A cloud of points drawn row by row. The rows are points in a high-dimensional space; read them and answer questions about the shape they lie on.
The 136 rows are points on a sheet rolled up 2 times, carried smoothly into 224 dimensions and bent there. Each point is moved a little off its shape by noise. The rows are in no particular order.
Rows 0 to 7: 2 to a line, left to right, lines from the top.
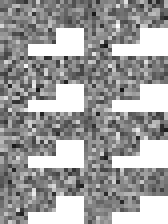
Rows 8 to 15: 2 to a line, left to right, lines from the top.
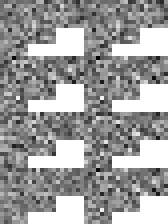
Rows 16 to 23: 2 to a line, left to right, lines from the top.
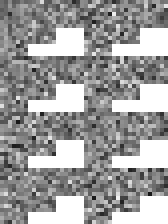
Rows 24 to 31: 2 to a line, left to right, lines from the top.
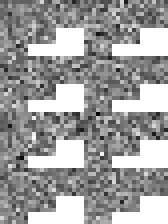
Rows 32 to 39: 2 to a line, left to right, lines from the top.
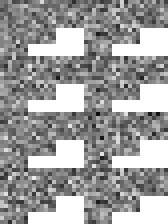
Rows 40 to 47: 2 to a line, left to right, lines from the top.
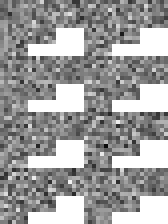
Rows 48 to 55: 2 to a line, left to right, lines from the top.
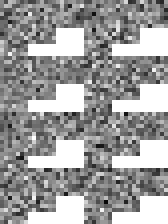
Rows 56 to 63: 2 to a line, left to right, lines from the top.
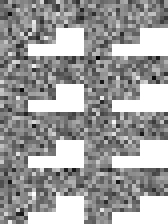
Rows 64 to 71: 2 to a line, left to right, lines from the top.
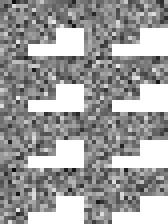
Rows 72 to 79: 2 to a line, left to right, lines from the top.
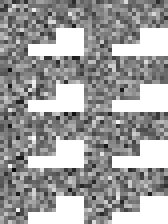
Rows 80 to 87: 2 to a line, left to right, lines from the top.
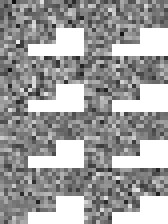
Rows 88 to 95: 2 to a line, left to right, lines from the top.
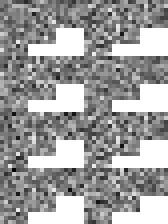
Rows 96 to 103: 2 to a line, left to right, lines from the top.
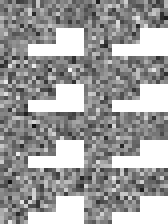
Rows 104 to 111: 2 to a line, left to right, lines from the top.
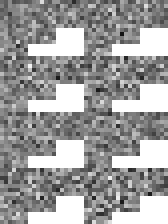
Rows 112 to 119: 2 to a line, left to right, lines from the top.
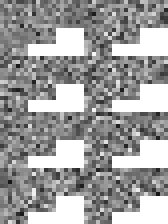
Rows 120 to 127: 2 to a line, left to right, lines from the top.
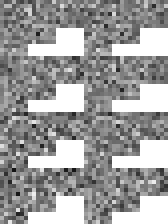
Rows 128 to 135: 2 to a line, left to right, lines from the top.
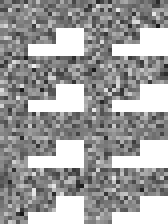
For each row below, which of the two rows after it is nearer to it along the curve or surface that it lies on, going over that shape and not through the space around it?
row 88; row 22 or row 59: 22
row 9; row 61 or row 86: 61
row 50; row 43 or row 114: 114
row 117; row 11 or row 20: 11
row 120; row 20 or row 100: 20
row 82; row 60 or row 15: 15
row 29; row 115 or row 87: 87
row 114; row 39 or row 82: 39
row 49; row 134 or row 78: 134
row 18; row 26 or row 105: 105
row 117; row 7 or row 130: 130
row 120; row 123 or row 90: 90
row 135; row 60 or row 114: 114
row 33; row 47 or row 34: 34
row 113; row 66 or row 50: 50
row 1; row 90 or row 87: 87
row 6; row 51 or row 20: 51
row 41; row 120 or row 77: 120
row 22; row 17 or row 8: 8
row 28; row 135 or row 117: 117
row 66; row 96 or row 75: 96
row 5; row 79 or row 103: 79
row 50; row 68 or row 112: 68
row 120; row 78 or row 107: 107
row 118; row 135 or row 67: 67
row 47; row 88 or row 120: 88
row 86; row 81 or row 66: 66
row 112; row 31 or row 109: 109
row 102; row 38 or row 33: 38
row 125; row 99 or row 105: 99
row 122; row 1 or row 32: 32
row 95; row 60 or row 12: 12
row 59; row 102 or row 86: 102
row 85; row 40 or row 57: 40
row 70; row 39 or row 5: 5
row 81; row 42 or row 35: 35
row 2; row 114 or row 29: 29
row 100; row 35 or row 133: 133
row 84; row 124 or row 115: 124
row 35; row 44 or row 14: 44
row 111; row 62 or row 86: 62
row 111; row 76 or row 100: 76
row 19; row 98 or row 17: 98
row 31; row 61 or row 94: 61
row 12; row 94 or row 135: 135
